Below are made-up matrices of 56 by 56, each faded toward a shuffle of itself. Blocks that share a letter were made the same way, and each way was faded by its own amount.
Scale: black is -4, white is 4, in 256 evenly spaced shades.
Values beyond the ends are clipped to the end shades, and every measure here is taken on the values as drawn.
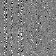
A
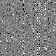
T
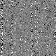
A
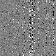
A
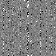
A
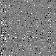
T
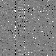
T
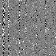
A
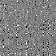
T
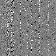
A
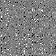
T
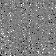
T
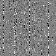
A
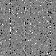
T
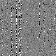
A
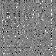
T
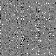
T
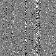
A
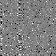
T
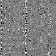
A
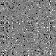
T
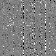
A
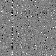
T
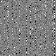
A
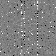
T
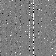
A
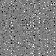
T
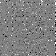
T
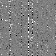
A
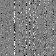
A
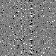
T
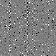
T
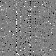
T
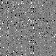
T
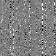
A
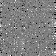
T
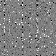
T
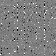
T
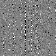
A
